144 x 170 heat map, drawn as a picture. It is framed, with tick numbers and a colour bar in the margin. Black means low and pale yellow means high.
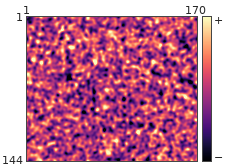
The field is mottled with small blotches. Neither half mirrors the other. The values follow a bell shape. There are no regular stripes. Overall the values sit about 50% of the way up the scale. There is no seam.
